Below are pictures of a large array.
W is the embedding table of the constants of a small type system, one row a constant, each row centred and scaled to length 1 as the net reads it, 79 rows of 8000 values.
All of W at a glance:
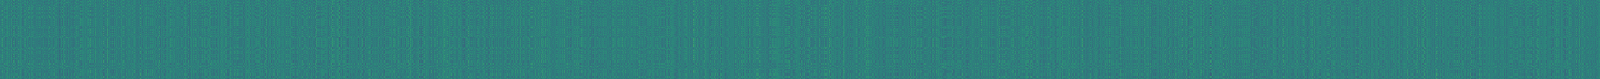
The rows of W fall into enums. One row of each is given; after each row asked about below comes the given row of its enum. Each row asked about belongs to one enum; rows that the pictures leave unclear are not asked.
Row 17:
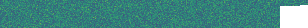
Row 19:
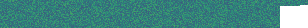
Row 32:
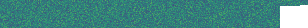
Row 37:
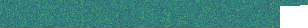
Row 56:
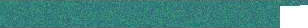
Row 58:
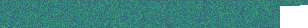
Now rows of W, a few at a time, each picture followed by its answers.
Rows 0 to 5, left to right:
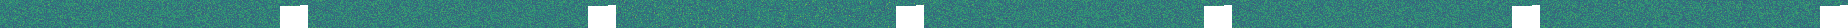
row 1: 19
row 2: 37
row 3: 56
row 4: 19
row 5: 58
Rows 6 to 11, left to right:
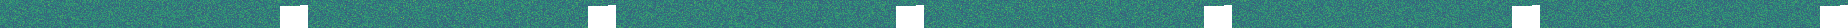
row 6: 56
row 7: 17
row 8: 58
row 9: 17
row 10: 19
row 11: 19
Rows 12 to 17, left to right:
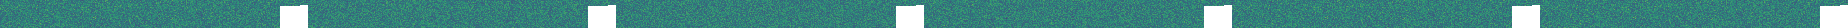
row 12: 17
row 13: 58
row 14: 19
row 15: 56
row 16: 17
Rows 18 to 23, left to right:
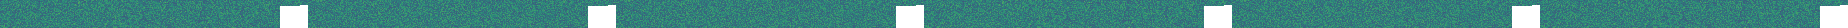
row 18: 58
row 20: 19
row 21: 58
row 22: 19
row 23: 58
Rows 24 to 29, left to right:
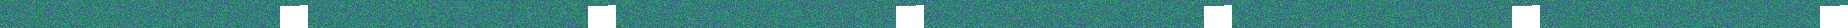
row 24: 19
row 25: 58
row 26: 56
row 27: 17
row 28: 56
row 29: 19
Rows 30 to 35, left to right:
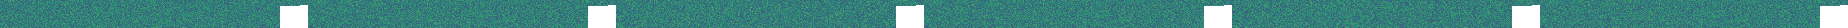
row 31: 56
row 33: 56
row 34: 58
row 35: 56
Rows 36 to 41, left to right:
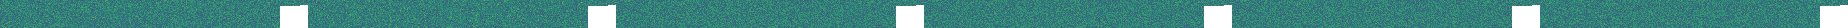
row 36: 17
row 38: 19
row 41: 56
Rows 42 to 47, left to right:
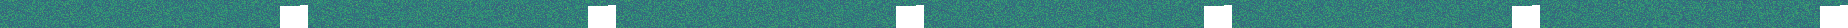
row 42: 19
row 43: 56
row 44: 19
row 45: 19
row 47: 58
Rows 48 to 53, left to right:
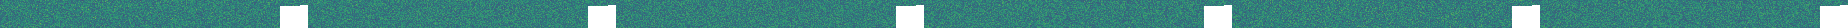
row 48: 17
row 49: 56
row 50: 19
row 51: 58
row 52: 32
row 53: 58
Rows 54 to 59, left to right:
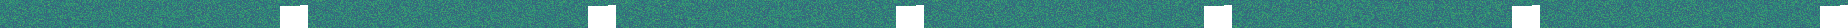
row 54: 56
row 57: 19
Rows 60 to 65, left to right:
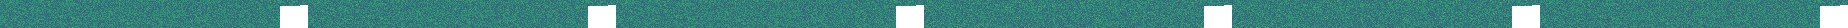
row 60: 56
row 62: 56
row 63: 17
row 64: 17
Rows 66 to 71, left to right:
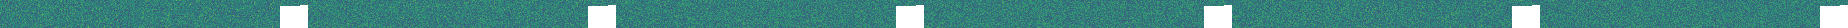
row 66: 37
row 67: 17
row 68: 56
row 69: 58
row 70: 32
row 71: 19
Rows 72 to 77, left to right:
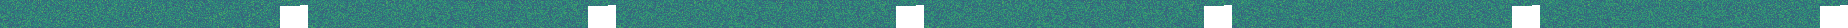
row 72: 32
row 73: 58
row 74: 58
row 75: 58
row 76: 56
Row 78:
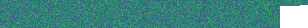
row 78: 58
